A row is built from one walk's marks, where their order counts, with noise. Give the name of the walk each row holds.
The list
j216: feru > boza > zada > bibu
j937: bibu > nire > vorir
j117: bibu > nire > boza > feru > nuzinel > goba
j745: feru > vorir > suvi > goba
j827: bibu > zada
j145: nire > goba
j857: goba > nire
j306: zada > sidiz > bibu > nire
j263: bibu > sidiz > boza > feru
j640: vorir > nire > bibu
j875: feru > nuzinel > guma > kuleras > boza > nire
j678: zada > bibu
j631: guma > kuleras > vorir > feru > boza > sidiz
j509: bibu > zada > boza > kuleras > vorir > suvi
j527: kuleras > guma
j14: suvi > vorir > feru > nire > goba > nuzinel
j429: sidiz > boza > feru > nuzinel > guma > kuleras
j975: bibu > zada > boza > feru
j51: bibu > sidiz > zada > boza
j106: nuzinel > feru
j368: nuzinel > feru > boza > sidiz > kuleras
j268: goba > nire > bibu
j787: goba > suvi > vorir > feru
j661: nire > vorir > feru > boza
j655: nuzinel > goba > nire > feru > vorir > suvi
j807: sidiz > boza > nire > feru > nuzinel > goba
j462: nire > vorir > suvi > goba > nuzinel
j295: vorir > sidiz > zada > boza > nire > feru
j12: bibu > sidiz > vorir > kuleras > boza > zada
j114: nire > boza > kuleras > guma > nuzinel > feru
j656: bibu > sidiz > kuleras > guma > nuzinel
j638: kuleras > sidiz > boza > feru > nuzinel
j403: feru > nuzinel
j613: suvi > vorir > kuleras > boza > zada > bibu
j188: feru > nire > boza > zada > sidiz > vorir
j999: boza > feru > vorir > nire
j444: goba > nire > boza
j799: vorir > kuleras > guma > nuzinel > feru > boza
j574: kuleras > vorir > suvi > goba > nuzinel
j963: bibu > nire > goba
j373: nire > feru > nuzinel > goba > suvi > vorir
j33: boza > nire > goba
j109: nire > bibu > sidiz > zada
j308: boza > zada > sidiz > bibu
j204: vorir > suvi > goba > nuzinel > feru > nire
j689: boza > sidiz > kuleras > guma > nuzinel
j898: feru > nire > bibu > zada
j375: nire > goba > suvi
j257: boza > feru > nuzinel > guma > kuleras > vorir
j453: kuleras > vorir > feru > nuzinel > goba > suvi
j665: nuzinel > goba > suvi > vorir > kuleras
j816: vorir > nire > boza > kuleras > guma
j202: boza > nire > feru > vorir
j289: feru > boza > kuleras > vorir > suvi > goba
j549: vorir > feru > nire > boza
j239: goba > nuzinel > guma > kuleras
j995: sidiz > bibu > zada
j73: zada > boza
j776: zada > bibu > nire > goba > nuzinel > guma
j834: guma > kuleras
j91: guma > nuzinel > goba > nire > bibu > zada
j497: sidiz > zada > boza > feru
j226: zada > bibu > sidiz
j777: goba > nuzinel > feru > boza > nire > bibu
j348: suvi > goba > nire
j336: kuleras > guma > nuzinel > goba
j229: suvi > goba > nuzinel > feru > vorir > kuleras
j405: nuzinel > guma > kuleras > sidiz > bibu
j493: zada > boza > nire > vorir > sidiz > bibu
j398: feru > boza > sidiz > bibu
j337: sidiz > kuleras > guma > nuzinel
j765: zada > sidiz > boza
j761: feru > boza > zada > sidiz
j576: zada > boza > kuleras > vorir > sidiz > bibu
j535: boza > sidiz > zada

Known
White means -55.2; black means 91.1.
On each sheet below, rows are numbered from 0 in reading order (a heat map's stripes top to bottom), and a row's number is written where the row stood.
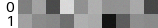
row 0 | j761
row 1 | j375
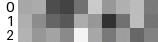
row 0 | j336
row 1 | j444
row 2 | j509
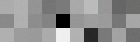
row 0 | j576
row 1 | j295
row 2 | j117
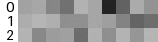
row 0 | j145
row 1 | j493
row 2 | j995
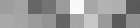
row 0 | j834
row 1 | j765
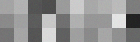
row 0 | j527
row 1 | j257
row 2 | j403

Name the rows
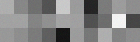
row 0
j268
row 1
j33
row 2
j665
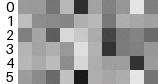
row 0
j807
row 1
j656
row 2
j898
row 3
j937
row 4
j678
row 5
j429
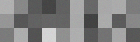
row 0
j239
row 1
j229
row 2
j188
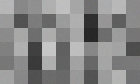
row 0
j263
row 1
j348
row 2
j373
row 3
j875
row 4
j745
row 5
j777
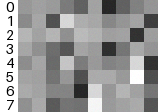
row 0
j462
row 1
j216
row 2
j226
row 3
j857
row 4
j999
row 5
j689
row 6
j405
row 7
j631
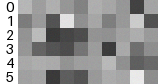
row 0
j306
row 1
j398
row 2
j453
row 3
j787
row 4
j73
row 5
j638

